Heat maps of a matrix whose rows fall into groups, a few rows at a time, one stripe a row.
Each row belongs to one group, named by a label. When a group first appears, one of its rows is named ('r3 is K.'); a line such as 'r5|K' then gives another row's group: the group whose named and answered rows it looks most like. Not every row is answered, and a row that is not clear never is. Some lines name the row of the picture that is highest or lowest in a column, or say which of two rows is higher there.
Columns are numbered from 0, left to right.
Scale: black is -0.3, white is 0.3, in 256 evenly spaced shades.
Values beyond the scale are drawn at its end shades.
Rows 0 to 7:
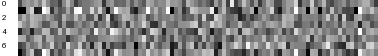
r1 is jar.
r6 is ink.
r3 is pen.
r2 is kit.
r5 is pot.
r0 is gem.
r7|jar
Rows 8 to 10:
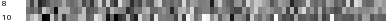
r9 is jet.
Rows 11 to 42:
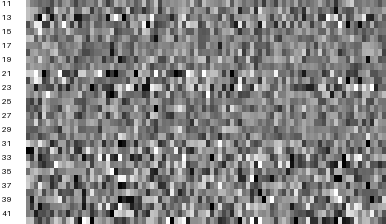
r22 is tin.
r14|tin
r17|gem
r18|gem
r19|pen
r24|gem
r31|pen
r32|jar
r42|jet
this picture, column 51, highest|26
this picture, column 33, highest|23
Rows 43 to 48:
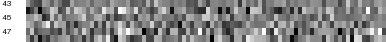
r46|pot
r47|ink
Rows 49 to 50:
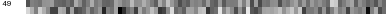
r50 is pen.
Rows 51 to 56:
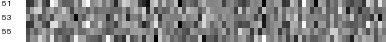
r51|jar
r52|tin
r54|jar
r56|ink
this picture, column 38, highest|52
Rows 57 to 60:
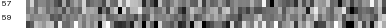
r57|ink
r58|kit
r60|ink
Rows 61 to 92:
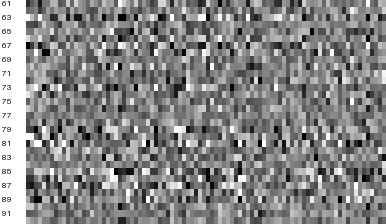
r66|pen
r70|kit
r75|kit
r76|pen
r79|pot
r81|tin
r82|jar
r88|ink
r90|pen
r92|pen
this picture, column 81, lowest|68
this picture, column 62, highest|73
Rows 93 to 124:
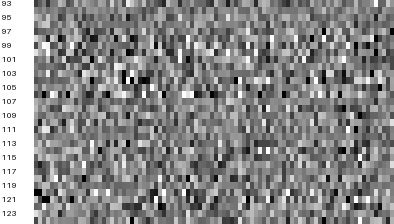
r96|tin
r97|gem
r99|tin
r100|pen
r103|jar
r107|pen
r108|jet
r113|kit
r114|jet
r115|kit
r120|jar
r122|ink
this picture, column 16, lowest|114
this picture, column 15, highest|120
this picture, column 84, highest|98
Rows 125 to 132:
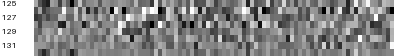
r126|gem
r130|kit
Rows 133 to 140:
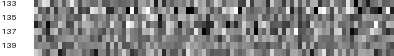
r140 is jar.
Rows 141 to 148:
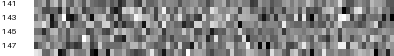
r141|gem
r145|pot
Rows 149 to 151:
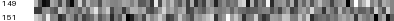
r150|jar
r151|pen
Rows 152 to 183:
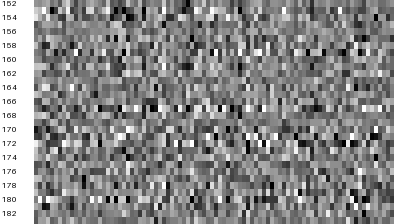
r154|pen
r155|ink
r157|kit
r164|tin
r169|pot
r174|pen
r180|kit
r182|gem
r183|tin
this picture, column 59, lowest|178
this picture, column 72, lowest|159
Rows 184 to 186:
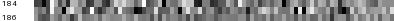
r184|pot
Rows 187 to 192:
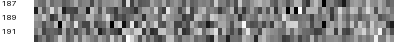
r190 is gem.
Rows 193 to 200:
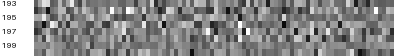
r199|gem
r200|kit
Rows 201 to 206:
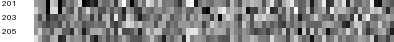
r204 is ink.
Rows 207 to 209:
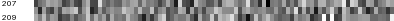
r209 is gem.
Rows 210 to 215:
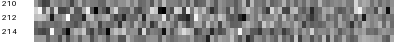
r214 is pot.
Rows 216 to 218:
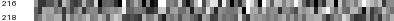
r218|ink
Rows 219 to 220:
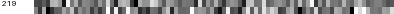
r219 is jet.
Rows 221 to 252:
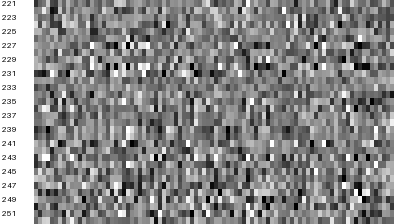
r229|jet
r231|pot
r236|tin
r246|jet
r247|ink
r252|tin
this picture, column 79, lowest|228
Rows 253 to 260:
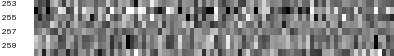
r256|pot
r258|pen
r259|pen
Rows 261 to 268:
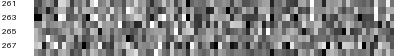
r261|jar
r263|jar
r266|pen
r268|jar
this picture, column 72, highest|267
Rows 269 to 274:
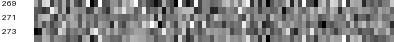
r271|tin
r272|gem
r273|jar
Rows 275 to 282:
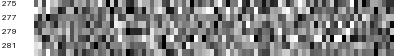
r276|pen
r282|pen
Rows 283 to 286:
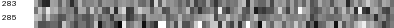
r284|kit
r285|pen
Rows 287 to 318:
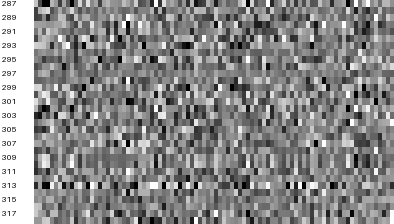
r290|kit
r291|kit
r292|gem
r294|kit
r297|tin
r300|tin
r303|jar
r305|pot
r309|tin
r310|tin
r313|jet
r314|kit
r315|jet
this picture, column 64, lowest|292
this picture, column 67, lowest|313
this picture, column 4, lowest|293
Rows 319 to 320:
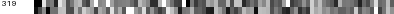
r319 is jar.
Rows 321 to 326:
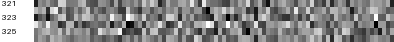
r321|gem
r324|pen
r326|gem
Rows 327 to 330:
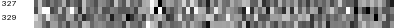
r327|gem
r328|tin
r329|pen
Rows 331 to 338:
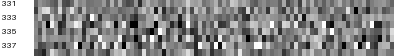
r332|tin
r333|jet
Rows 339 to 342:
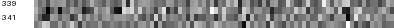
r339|kit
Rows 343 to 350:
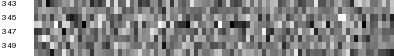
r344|ink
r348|tin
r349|pot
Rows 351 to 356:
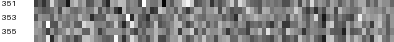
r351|pot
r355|jet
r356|jar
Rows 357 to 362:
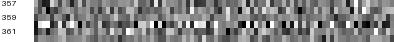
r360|tin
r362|gem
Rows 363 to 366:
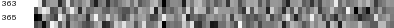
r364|tin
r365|jar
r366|pot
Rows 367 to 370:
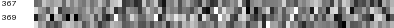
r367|ink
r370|jet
